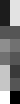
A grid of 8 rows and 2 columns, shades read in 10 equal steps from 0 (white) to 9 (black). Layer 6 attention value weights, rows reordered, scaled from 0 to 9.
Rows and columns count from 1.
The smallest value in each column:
0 1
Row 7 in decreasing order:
6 2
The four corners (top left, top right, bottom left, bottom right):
8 1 0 9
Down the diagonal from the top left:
8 1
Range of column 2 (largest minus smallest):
8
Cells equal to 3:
0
